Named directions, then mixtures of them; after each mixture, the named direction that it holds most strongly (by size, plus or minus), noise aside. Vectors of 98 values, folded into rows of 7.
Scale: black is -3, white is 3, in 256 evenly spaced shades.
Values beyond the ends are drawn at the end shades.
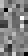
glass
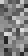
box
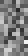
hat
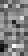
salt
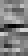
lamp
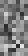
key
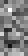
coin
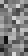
box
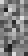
glass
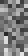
box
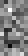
coin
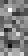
coin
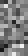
salt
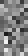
box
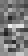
lamp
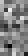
glass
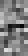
lamp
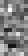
coin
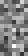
box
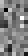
glass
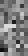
key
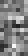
salt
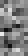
coin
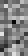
salt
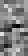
lamp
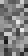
box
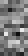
coin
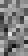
hat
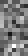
salt
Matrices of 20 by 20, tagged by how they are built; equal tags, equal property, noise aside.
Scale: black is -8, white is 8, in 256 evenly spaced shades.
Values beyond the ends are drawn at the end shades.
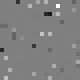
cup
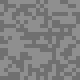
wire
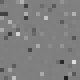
cup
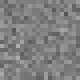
wire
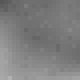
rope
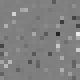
cup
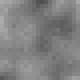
rope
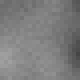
rope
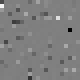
cup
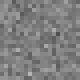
wire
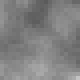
rope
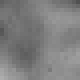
rope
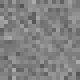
wire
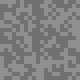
wire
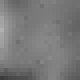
rope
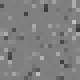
cup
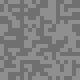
wire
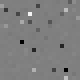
cup
